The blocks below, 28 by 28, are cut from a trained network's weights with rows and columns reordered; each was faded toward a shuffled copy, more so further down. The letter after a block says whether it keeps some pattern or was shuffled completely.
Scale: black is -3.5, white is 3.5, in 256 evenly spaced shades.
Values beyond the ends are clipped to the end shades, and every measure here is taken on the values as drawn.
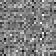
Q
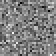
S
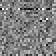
Q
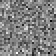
S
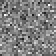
S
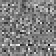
Q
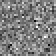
S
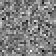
S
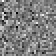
Q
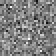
S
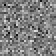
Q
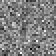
S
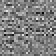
Q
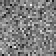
S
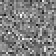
S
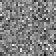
Q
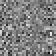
Q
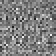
Q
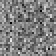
Q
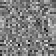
Q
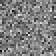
S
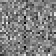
Q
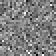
S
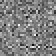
Q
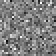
S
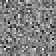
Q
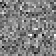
Q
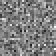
S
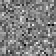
S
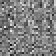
Q
